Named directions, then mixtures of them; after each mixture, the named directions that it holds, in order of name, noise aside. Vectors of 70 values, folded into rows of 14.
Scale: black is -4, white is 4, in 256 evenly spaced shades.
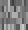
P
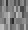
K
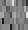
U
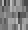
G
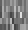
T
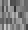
P, T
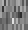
G, K, T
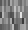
T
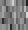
U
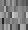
P, U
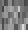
G, P, T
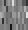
U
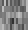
G, K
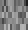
G, P, U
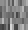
K, T, U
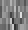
T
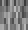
G, K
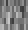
K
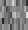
U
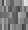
G, P, U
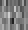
K
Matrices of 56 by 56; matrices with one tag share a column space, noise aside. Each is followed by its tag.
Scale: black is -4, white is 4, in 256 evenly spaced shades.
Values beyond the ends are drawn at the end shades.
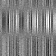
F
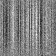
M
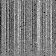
M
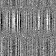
F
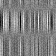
F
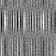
F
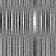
F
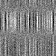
F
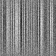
M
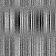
F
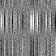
F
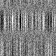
F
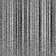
M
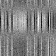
F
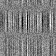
F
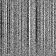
M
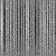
M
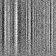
M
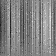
M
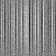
M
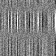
F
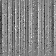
M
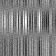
F
